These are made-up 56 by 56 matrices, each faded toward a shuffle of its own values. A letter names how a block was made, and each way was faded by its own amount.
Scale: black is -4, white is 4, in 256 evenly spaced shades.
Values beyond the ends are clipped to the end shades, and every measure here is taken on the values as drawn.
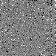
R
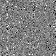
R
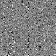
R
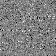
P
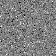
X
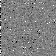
R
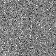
X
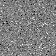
P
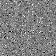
P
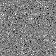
P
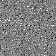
P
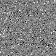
P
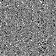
X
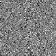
R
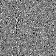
X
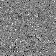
P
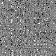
R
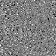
R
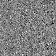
X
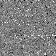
P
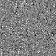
R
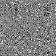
R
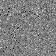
P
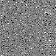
R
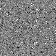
P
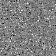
P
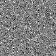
X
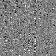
R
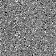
X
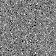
X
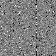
X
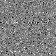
P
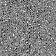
X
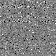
P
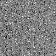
X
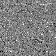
P
